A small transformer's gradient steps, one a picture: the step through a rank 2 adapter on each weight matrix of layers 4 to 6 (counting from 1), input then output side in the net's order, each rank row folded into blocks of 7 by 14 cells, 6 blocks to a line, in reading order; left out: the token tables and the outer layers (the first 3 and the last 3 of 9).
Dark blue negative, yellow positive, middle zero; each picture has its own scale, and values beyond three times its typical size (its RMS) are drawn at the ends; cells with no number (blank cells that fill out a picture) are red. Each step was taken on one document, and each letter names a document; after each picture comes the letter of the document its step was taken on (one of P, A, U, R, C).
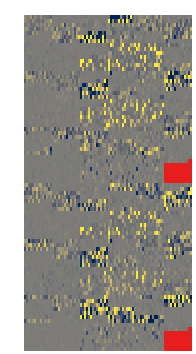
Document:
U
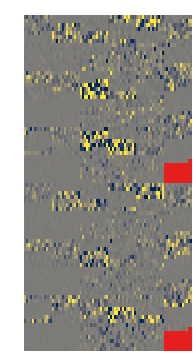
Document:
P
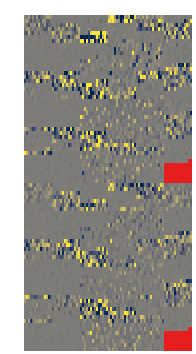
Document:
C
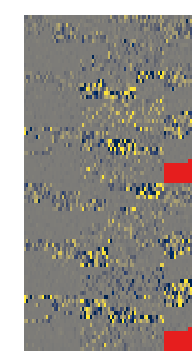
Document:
P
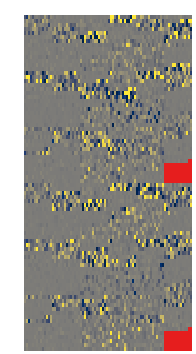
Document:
P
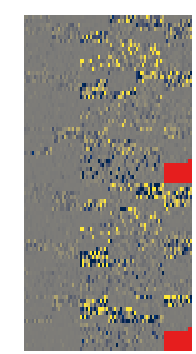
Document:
U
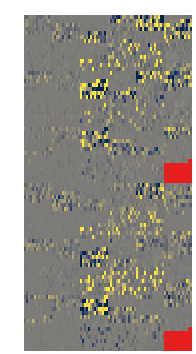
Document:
U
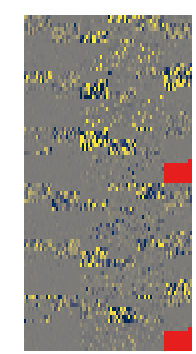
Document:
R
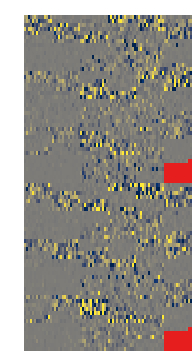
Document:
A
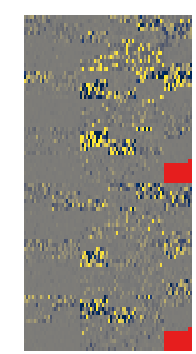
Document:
R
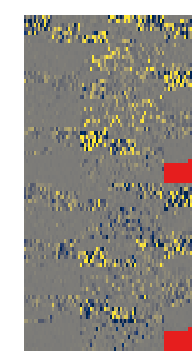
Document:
R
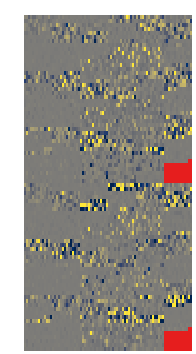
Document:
C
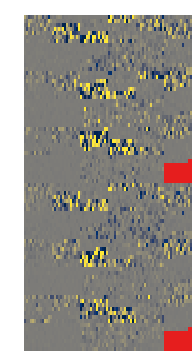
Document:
R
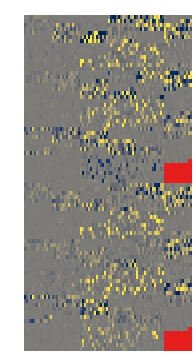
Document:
U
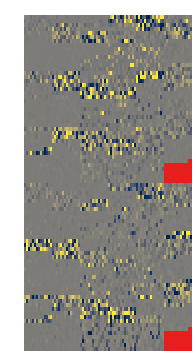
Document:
C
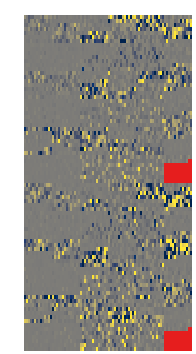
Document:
A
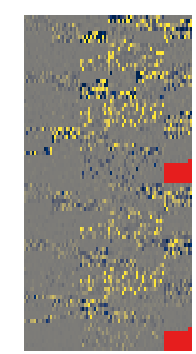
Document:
U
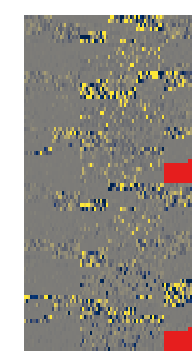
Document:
C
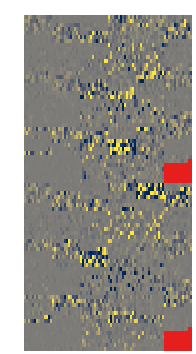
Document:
A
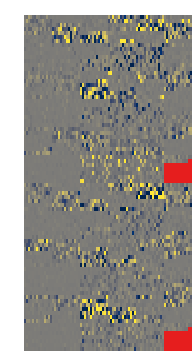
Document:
A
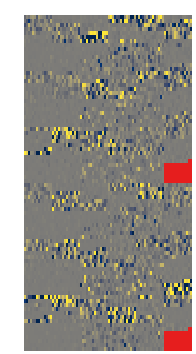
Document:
C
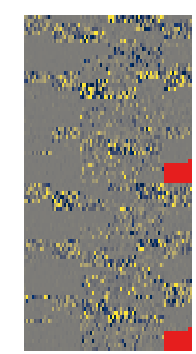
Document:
C
